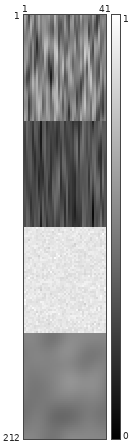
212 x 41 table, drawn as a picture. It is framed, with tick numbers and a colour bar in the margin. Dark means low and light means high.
The table splits into 4 rows of 1 panel. Panel 1,1: middling, streaked downward, strong in contrast. Panel 2,1: low, streaked downward. Panel 3,1: very high, fine-grained, faint in contrast. Panel 4,1: middling, smooth, faint in contrast.
